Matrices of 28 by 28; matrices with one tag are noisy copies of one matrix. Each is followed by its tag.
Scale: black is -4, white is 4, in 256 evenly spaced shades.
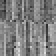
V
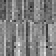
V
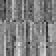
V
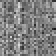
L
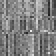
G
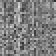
L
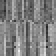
V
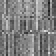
G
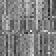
G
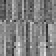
V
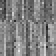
V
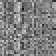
L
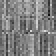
G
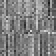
G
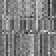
G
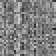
L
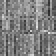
G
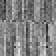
V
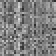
L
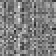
L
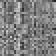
L
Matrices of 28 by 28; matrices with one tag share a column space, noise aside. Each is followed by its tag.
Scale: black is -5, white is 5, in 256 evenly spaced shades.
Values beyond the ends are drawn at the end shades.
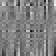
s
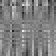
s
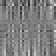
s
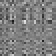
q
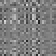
q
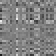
q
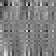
s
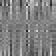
s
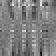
s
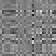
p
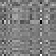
q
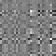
p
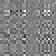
p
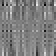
s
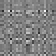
p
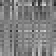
s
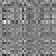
q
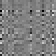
p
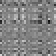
q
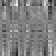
s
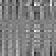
s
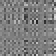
q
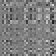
q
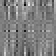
s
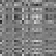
q
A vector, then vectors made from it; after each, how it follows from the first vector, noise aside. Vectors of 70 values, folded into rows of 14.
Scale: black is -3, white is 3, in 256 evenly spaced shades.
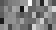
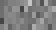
shrunk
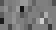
partly zeroed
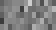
shrunk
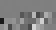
partly zeroed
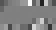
partly zeroed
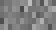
shrunk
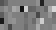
partly zeroed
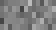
shrunk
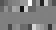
partly zeroed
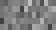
shrunk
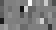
partly zeroed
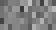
shrunk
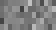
shrunk
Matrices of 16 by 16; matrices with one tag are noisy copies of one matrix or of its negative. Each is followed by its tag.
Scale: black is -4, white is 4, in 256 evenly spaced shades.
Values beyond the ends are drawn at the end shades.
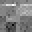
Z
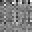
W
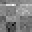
Z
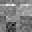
Z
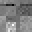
Z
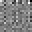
W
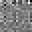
W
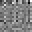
W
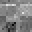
Z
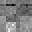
Z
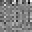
W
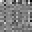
W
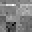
Z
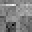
Z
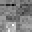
Z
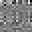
W
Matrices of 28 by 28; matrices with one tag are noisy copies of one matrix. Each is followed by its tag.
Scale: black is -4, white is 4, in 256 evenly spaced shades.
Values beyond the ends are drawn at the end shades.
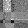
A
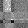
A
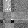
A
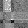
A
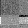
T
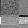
T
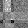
A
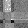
A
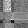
A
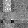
A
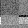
T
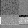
T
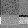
T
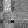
A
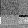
T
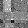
A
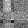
A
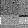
T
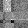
A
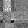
A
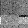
T
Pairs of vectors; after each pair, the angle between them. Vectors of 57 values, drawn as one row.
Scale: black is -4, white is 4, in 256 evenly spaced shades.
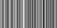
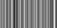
orthogonal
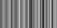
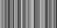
partly opposed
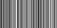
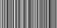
partly opposed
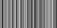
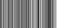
partly opposed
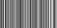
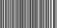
nearly parallel
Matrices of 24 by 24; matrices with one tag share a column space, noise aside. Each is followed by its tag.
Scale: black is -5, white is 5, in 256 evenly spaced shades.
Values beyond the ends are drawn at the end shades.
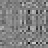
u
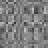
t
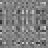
u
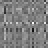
t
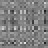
u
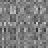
t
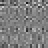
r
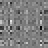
u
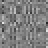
t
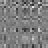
r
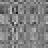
t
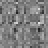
t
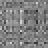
u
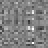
u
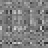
u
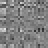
r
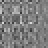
t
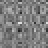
t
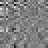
r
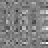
u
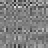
r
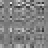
r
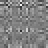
r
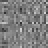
t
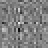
t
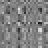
t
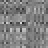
t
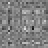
u
